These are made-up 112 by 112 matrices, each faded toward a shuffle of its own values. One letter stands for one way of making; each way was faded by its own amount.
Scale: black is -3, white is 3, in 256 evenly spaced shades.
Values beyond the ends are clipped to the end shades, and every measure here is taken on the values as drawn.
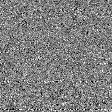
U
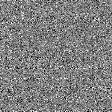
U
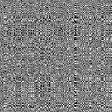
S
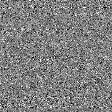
U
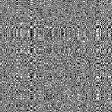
S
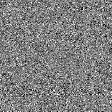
U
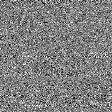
U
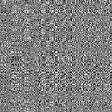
S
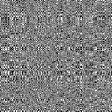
S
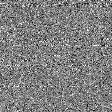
U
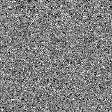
U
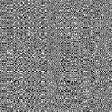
S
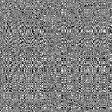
S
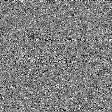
U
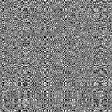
S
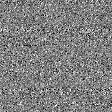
U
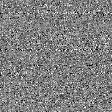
U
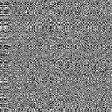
S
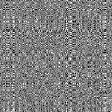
S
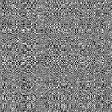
S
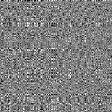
S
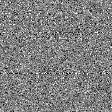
U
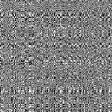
S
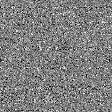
U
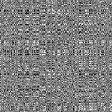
S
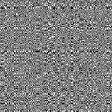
S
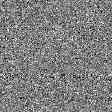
U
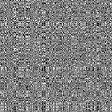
S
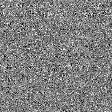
U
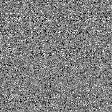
U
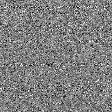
U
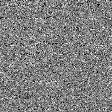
U
